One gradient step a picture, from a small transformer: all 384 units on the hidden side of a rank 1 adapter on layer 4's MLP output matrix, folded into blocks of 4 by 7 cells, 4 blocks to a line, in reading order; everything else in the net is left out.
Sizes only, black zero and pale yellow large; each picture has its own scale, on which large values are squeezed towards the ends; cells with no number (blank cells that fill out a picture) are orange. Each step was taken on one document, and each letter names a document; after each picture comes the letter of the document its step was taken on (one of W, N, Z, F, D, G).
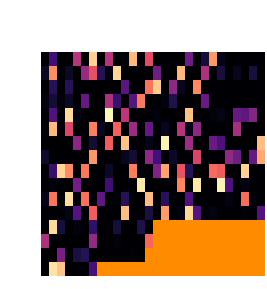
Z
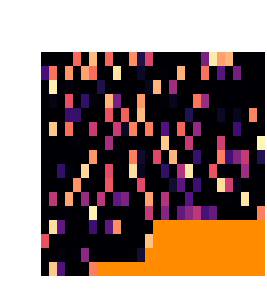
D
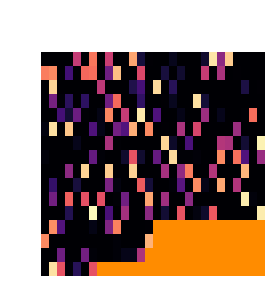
D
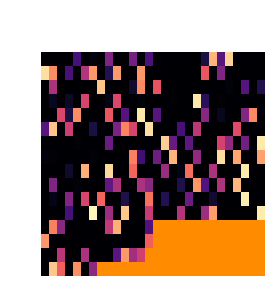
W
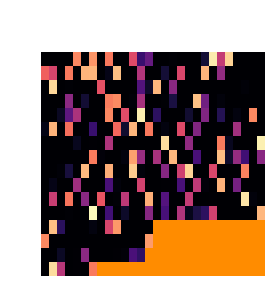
D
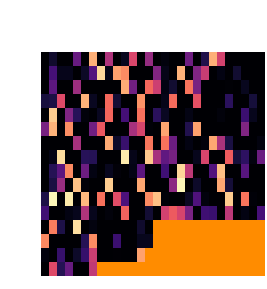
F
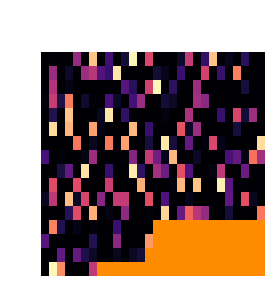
Z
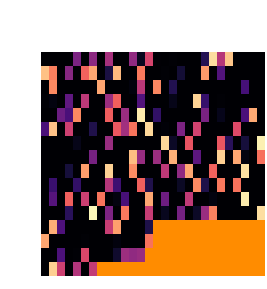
W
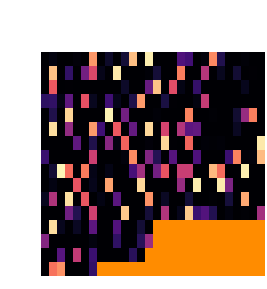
Z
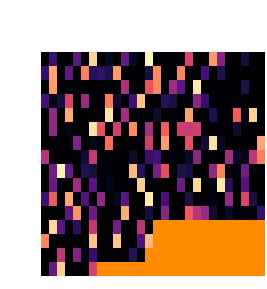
Z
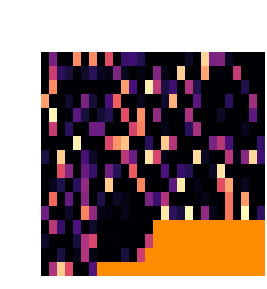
F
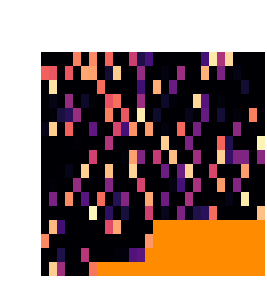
D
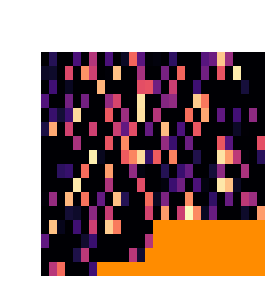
D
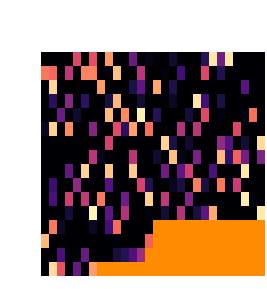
D
